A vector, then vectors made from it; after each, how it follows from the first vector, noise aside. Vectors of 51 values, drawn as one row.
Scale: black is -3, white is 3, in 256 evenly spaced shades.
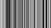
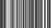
negated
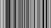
copied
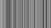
shrunk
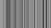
shrunk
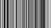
reversed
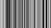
copied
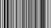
reversed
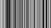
copied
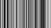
reversed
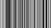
copied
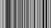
copied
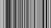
copied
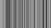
shrunk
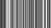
negated
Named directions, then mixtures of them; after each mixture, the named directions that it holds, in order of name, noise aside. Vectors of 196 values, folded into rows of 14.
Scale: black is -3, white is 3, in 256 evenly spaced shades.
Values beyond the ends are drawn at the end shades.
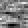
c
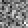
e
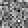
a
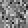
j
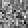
e, j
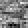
c, j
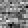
c, j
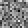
a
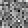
a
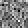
a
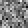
a, j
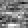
c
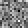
a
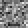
c, e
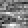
c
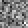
e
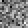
e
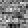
c, j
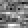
c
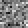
c, e
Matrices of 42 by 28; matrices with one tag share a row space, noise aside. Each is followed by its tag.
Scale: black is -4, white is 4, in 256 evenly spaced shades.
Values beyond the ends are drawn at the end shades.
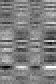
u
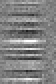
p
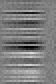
p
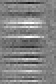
p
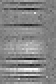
p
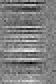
p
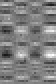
u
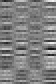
u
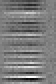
p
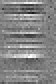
p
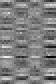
u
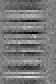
p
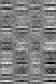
u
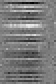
p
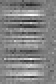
p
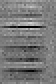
p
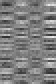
u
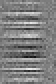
p
